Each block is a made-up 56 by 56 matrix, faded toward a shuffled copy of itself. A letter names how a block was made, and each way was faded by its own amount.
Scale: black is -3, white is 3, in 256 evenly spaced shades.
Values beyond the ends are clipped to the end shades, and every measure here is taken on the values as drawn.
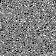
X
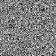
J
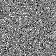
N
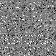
X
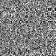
J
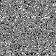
X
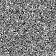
N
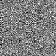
J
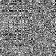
J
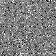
X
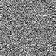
J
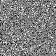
N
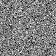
N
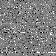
X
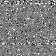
X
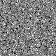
N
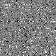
X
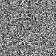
J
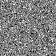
N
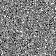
N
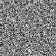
J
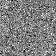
N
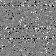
X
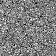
N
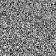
J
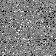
X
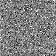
N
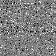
X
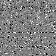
X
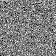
N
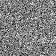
N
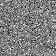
N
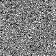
N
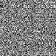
J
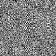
J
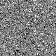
N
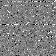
X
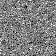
N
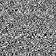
J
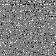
X
